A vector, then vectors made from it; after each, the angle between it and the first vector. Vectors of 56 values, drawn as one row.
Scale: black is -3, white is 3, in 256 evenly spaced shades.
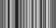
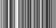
nearly opposite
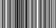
partly aligned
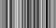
nearly opposite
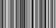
partly aligned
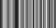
partly aligned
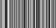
partly opposed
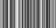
nearly opposite
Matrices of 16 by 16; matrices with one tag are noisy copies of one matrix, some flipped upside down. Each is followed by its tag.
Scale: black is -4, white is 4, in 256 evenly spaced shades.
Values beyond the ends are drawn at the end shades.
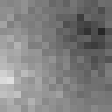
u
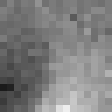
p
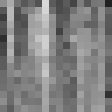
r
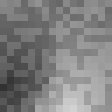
p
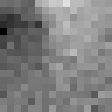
p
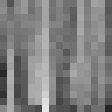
r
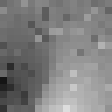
p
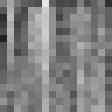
r
